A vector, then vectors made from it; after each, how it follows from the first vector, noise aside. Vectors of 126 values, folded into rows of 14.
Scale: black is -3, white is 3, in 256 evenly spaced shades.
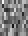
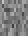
shrunk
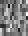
wrapped around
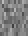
shrunk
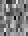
wrapped around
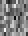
wrapped around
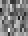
wrapped around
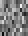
wrapped around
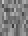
shrunk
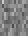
shrunk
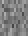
shrunk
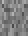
shrunk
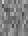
shrunk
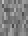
shrunk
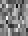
wrapped around
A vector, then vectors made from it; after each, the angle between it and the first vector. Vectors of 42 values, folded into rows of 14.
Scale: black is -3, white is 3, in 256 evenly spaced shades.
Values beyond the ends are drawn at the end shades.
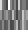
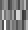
partly opposed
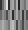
nearly opposite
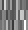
orthogonal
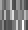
partly aligned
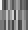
partly aligned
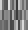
nearly parallel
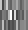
orthogonal
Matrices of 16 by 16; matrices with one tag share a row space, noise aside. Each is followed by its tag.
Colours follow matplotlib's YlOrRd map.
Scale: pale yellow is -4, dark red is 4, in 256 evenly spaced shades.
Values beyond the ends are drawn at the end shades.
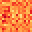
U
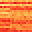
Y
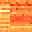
Y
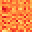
U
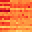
Y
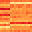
Y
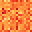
U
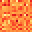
U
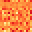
U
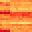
Y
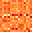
U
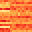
Y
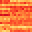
Y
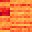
Y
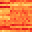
Y
